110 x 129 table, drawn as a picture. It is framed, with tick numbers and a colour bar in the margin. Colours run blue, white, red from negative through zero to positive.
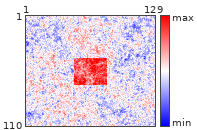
Odd patch: higher, in the centre. Slope: none. Stripes: none. Ninth with the highest average: centre.
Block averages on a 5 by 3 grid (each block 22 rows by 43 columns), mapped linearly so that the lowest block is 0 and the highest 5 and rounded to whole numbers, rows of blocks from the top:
0 1 0
0 2 0
1 5 0
1 1 1
1 1 0
